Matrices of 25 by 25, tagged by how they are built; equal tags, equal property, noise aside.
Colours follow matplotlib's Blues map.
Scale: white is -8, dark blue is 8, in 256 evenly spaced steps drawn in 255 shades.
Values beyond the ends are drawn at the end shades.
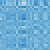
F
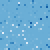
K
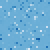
K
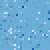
K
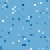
K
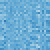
F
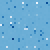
K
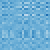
F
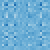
F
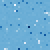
K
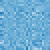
F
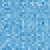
F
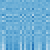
F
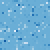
K
